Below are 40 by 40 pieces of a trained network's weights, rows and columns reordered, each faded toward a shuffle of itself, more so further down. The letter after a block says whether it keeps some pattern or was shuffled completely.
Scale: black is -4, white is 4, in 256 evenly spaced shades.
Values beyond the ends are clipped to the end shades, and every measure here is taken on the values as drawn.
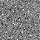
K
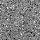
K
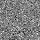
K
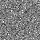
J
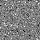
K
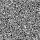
J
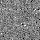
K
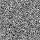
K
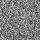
J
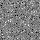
K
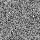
J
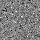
J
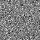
K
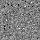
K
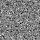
K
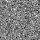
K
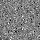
J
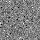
J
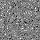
K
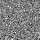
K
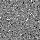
J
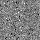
J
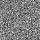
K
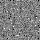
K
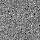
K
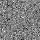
K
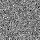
J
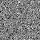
J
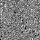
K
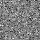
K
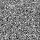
J
